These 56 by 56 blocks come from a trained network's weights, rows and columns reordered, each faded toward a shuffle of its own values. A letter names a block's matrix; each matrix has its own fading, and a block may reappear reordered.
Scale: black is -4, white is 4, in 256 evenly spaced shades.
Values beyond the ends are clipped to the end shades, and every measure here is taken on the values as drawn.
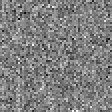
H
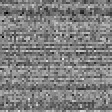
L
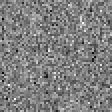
H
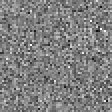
H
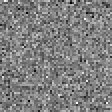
H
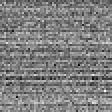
L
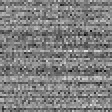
L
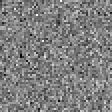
H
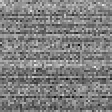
L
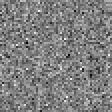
H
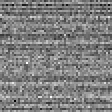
L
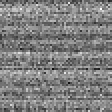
L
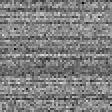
L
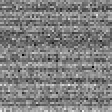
L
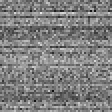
L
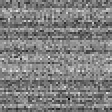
L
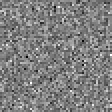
H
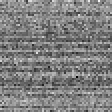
L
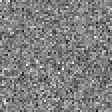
H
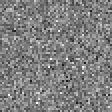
H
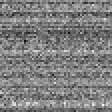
L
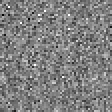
H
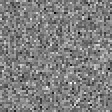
H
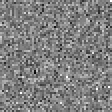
H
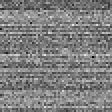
L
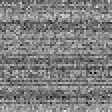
L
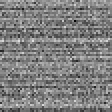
L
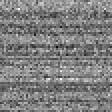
L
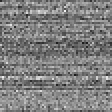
L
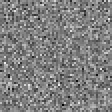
H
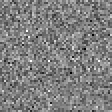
H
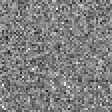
H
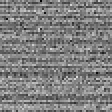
L
